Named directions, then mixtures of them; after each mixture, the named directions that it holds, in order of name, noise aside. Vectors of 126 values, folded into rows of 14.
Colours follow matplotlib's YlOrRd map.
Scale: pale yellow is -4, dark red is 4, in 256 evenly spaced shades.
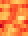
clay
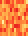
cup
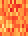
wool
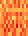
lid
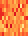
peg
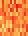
wool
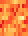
clay, peg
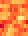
clay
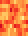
clay, cup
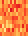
wool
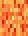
cup, lid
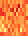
peg, wool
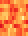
clay, cup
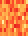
cup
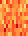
cup, lid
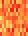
wool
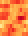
clay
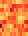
clay, wool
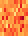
clay, peg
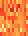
peg, wool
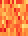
cup, wool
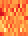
peg, wool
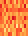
lid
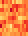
clay, wool
